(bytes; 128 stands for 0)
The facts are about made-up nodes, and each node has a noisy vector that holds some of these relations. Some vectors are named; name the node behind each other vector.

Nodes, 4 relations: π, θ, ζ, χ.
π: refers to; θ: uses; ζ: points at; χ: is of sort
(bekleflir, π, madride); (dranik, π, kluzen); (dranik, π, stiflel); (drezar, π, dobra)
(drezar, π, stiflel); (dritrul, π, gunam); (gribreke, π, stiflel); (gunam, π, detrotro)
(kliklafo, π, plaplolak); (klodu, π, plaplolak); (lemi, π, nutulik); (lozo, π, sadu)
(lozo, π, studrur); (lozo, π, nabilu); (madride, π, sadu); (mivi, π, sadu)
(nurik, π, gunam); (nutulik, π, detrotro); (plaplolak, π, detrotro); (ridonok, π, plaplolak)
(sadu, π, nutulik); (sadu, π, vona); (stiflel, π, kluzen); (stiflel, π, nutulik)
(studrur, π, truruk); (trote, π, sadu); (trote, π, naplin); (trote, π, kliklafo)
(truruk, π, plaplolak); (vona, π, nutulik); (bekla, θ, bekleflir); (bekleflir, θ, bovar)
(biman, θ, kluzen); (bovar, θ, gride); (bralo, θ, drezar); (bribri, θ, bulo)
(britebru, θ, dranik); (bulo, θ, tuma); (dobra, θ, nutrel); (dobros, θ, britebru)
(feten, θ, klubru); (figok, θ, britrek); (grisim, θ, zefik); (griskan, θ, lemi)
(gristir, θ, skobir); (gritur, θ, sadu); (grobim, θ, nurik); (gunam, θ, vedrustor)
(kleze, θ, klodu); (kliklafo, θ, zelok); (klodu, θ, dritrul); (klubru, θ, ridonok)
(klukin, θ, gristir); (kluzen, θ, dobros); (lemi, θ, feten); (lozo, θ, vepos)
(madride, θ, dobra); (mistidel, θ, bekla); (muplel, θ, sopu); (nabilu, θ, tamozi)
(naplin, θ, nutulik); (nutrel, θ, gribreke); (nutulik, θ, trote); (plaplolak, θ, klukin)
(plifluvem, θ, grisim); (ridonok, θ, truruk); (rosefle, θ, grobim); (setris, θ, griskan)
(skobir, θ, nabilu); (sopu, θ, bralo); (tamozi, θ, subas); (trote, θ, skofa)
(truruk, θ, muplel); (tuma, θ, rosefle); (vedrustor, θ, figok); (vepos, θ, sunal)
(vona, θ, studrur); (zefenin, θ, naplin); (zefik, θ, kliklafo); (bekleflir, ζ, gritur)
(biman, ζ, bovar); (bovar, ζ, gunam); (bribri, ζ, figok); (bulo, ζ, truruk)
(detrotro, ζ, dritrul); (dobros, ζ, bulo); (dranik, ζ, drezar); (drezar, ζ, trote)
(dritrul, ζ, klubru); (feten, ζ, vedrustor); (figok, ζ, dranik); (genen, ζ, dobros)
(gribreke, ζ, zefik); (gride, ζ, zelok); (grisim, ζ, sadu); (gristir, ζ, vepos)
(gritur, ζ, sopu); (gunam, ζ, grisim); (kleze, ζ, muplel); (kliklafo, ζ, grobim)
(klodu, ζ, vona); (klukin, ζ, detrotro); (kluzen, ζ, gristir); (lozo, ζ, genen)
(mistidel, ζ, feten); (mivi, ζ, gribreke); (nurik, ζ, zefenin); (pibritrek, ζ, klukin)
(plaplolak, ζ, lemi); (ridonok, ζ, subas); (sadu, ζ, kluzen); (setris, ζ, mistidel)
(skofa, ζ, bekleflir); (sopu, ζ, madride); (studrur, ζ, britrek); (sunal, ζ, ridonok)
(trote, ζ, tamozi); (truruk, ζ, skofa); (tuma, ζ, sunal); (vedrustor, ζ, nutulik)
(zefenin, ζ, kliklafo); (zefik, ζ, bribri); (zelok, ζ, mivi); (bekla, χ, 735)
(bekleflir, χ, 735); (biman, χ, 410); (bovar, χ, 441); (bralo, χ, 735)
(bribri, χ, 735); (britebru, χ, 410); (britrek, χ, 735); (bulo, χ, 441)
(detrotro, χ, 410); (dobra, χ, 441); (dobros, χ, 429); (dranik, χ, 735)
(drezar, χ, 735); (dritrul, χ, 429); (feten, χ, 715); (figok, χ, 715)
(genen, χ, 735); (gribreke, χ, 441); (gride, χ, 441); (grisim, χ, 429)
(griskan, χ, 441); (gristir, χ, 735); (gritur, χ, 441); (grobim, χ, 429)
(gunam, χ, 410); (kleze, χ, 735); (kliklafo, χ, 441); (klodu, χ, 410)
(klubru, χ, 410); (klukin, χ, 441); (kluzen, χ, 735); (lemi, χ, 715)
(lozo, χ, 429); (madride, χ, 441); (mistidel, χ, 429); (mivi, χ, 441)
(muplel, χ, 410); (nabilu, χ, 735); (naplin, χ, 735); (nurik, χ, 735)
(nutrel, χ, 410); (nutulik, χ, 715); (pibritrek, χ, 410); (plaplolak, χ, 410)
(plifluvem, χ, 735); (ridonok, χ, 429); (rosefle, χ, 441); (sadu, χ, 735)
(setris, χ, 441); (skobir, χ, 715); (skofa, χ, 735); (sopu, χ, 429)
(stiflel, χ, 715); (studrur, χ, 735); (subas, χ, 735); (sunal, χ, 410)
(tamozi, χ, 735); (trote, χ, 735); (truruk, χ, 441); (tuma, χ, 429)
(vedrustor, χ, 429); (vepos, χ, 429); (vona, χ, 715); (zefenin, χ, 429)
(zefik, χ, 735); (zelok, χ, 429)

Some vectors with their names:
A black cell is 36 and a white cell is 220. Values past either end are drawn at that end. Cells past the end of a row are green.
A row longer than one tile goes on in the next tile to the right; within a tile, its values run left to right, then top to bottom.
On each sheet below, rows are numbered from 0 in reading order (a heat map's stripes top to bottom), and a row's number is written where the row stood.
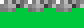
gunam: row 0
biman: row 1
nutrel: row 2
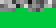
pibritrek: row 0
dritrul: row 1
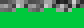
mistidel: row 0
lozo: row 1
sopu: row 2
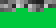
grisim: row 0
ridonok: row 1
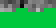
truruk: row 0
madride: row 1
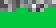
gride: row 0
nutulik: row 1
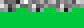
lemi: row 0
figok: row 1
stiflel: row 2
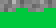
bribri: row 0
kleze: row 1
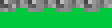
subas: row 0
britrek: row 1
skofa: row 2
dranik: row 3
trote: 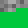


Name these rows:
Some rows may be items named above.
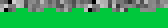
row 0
tuma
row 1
bribri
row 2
mivi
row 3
tuma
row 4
griskan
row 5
genen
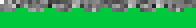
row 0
plaplolak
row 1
bralo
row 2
vepos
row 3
dobra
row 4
vedrustor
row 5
dobros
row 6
setris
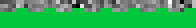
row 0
lozo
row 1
plifluvem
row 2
muplel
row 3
gribreke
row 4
drezar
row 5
plifluvem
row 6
klubru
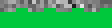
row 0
trote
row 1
nurik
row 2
sunal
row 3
gritur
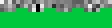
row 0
britebru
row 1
skobir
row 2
gritur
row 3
nutulik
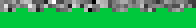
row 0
vona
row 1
feten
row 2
dobros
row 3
tuma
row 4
trote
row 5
griskan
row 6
klukin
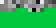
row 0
klodu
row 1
rosefle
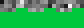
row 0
zelok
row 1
bralo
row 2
nabilu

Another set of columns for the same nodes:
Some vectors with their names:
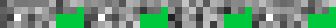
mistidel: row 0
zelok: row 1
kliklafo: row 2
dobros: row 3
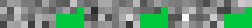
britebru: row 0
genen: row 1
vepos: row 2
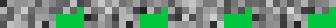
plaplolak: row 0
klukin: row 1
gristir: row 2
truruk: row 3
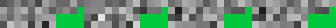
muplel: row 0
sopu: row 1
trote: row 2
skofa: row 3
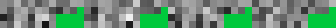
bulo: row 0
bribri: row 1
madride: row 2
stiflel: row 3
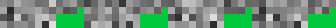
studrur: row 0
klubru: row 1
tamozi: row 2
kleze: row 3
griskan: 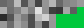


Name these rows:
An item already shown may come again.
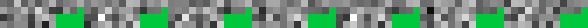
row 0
truruk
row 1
grisim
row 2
sopu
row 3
genen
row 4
tuma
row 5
plifluvem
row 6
skobir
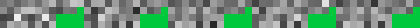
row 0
vedrustor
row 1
vona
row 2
muplel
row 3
gunam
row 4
klubru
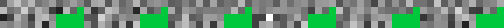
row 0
klukin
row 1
vona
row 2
klodu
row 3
dritrul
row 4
nutrel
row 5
truruk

